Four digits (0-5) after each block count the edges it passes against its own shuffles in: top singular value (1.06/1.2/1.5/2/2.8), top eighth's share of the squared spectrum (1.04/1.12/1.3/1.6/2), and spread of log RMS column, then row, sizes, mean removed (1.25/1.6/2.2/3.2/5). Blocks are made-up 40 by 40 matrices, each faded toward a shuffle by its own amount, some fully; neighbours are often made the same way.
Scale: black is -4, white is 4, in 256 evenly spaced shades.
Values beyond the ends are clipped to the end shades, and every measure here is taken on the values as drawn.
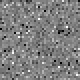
1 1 0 0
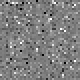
2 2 1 1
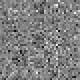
3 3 1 1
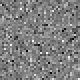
0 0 0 0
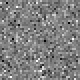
0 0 0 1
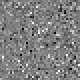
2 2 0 0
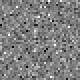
2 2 0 0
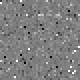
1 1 0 0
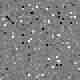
0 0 0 0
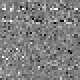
3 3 0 2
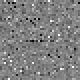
1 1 0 0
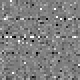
3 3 0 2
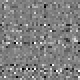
3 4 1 3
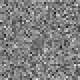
2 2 0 0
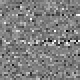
2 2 0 3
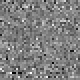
1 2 0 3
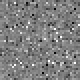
1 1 0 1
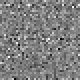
0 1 0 2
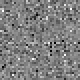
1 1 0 1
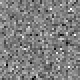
1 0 0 0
